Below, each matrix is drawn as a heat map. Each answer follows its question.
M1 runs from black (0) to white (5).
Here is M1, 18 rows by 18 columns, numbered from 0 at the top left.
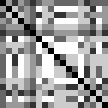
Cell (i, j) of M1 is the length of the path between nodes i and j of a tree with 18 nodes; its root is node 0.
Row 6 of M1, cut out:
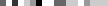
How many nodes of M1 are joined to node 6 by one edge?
1
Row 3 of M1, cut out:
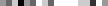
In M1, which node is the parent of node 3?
15
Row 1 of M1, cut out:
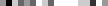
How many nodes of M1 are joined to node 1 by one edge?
1
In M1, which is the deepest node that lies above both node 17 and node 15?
5
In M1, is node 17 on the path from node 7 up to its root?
yes
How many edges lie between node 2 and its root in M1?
1
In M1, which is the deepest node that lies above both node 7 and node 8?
5
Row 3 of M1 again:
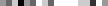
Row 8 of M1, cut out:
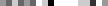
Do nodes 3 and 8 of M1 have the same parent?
yes
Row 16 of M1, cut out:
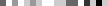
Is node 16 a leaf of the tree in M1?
yes
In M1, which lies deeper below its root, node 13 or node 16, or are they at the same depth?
node 13
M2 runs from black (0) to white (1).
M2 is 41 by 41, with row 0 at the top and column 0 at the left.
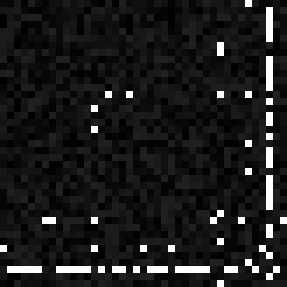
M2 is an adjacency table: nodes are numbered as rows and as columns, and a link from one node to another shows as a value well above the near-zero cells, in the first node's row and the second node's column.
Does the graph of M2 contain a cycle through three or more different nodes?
no
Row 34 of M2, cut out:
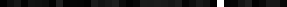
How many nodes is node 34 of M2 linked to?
1
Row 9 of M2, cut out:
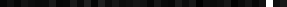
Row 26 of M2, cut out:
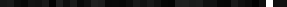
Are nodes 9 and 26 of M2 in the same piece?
yes
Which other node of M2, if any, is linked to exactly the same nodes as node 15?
node 18
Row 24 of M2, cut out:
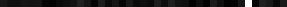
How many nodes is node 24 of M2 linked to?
1
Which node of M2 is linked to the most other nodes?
node 38
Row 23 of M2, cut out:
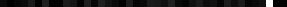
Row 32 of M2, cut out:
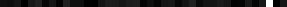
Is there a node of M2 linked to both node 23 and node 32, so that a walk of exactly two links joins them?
yes
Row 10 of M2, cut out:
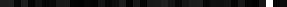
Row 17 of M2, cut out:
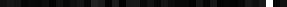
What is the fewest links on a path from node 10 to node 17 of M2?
2
